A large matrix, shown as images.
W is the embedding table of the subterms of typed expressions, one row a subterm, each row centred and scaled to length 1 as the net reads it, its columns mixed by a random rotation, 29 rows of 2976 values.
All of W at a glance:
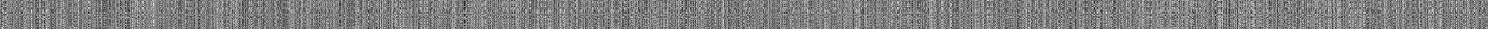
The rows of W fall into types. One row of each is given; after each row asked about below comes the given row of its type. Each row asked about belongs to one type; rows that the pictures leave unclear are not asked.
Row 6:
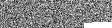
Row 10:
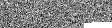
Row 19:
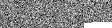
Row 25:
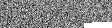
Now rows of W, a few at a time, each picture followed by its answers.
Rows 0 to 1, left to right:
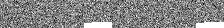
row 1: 25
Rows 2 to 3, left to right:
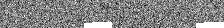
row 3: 25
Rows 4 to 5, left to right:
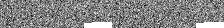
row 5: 25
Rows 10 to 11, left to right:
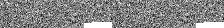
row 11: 10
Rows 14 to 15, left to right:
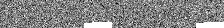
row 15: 25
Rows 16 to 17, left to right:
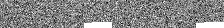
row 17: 6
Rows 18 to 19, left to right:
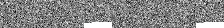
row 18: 10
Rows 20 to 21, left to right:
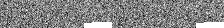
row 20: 25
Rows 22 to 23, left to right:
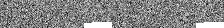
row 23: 19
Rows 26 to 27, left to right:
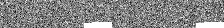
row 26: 10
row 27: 19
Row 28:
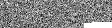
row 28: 10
